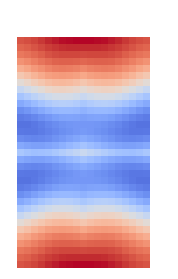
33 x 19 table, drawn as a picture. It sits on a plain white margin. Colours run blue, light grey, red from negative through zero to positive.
It mirrors both left to right and top to bottom. On average the colour sits 50% of the way up the scale. No lone cell stands out from its neighbours. No overall slope runs across the table.
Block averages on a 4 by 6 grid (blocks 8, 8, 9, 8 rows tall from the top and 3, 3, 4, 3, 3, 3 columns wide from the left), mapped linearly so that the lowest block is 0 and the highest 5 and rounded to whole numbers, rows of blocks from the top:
455554 / 001100 / 001100 / 455554
